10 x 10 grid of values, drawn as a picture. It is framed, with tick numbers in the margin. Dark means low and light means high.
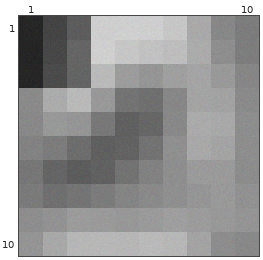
No regular stripes run through it. The ninth with the highest average is the top middle. The top left is the ninth with the lowest average. An odd patch, lower than its surroundings, sits in the top left.
